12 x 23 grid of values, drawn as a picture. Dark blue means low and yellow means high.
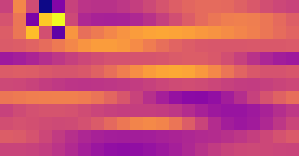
The grain runs across in streaks. In the top left lies a patch that is rougher than the rest. The top left is the roughest part.
